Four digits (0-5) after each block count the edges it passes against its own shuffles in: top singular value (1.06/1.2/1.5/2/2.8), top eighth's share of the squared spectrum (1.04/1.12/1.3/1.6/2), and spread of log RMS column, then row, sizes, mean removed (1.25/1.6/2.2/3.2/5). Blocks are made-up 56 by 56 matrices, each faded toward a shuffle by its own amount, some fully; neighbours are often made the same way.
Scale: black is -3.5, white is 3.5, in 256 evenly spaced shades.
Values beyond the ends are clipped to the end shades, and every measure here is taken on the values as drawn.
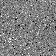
0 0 0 0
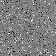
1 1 0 0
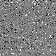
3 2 0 1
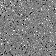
0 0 0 0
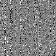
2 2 3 0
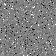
0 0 0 0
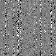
2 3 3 0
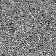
2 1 0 0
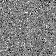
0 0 0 0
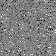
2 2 1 0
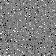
1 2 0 0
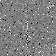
2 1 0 0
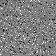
2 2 0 0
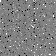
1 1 0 0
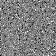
2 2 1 0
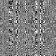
4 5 3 2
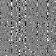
4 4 3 1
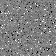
0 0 0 0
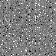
3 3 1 0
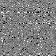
3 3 1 1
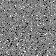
1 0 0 0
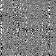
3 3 3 2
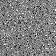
1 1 0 0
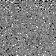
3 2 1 1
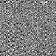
4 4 2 2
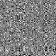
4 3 2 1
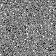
1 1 0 0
